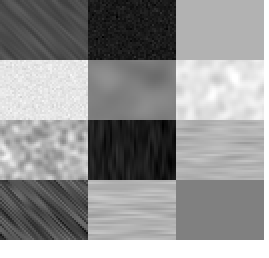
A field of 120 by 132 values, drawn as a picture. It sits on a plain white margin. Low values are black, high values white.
The table splits into 4 rows of 3 panels. Panel 1,1: low, slanting down to the right, faint in contrast. Panel 1,2: very low, fine-grained, faint in contrast. Panel 1,3: high, flat. Panel 2,1: very high, fine-grained, faint in contrast. Panel 2,2: middling, smooth, faint in contrast. Panel 2,3: very high, blotchy, faint in contrast. Panel 3,1: high, blotchy. Panel 3,2: very low, streaked downward, faint in contrast. Panel 3,3: high, streaked across, faint in contrast. Panel 4,1: low, slanting down to the right. Panel 4,2: high, streaked across, faint in contrast. Panel 4,3: middling, flat.
